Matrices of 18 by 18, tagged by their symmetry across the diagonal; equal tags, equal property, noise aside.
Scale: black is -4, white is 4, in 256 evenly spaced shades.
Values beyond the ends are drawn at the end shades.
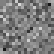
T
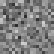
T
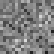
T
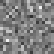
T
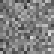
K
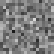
K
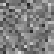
K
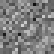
T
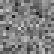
K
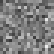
K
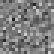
K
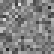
T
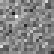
T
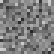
T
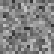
K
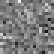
K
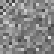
T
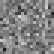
K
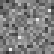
T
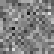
T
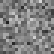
K
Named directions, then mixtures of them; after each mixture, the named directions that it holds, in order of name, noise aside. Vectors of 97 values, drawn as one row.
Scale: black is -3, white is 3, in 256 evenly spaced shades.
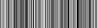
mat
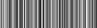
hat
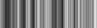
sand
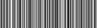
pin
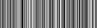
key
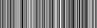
key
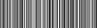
hat, key, pin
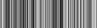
key, mat, sand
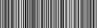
hat, key, pin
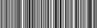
key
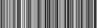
pin, sand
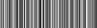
hat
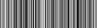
mat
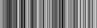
hat, sand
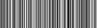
key, pin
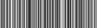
pin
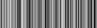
key, pin, sand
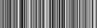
hat, key, sand
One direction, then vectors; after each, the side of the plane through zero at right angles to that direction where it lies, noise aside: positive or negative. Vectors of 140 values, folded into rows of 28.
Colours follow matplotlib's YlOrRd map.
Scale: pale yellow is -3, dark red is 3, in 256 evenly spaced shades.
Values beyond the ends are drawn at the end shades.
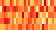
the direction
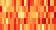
negative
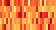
negative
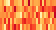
positive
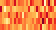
negative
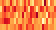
positive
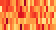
positive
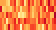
negative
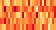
positive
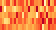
negative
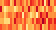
negative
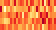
negative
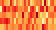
positive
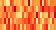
positive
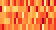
negative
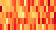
negative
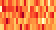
positive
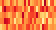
positive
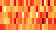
negative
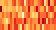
negative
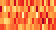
negative
